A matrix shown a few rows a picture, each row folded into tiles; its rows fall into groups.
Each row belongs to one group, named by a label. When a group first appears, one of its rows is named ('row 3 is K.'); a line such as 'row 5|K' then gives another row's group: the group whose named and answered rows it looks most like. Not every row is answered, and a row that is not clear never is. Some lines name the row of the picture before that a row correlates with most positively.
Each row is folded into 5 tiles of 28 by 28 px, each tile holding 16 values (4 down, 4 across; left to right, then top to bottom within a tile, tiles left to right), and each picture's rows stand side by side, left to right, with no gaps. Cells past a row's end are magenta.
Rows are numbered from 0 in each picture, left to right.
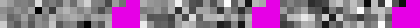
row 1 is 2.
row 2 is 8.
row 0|2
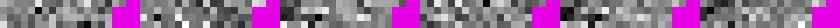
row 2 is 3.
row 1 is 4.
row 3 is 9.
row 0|2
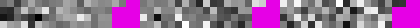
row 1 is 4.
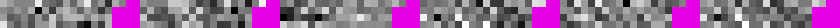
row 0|2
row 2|3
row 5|4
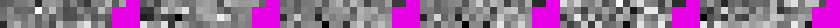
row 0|8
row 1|3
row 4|9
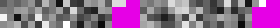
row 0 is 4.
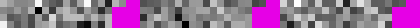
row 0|2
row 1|9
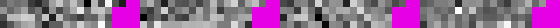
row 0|8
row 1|3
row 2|9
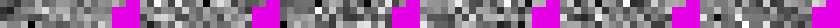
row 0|3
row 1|9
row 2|8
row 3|2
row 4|4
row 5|4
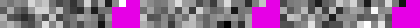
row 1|2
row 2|8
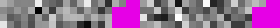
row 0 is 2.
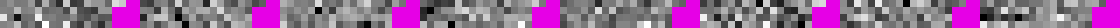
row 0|4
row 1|9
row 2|2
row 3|3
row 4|8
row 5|4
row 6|9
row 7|3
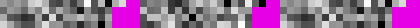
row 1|8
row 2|2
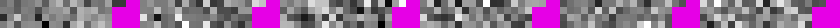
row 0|9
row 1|4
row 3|4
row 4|8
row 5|9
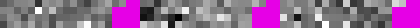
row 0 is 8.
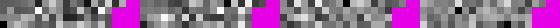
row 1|8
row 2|9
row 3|2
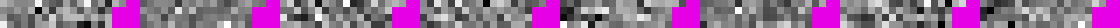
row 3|9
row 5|8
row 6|2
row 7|3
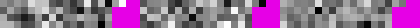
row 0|2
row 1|8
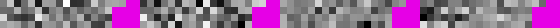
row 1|4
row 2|2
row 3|3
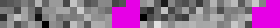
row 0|9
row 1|3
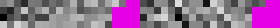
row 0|3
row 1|9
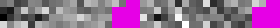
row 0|3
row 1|4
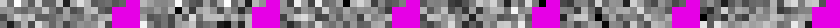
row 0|9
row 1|2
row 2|9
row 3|8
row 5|3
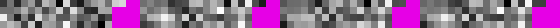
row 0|4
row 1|8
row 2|8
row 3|8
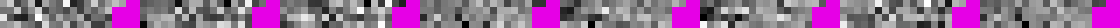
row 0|4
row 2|8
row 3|9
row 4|3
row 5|3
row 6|2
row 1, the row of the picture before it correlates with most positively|2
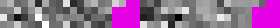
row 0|4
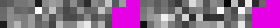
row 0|8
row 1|8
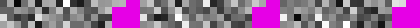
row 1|4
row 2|4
